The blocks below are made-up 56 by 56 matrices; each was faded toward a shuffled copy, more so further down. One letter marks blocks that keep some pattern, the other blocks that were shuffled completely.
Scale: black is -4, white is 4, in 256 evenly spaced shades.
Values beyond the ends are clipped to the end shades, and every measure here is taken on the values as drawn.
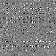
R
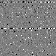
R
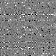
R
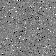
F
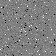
F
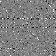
R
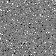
F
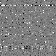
R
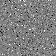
F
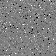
F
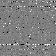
R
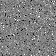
F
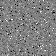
F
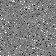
F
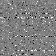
R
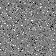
F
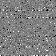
R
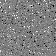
F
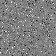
F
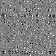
R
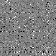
R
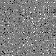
R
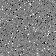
F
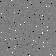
F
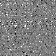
R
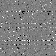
R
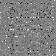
R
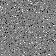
F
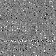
R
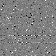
R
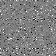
R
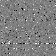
R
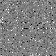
R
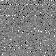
R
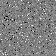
F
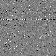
R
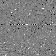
R
